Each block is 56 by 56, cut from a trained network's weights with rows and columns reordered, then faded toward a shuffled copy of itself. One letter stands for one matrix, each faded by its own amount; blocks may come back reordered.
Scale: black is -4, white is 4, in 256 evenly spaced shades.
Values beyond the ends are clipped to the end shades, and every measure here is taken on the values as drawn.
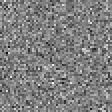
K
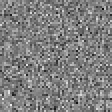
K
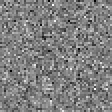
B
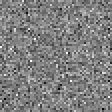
B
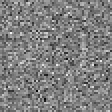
K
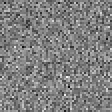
K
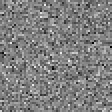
B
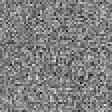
K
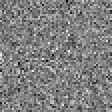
B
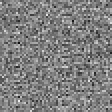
K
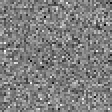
B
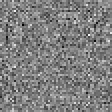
K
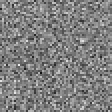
K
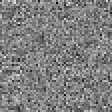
K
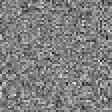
K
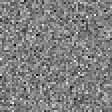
B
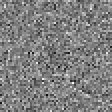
B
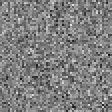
K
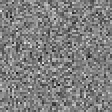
K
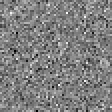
B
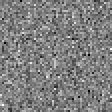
B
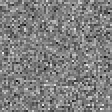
B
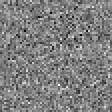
B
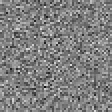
K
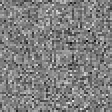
K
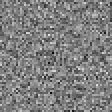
K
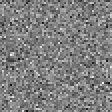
B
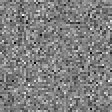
B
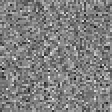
K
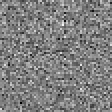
K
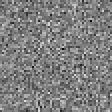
K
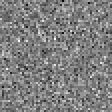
B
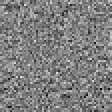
K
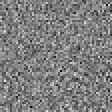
K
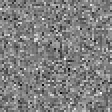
B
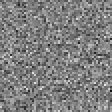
K
